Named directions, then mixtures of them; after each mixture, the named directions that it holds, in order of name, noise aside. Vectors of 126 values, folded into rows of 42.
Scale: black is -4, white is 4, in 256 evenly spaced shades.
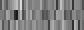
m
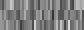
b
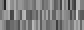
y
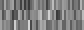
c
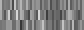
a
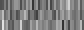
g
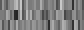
m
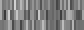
a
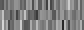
g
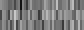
a, b, m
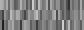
g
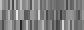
a, g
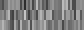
c, g, y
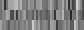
m, y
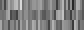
m, y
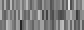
a, b, y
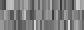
b, y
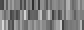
b, c, g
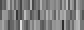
a, g, y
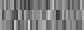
c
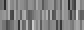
y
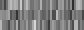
b, m, y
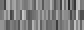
y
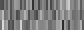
g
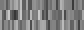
a, c, m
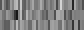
m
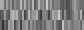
c, g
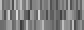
a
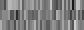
b, m, y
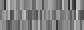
y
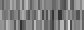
a, b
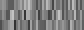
c, y
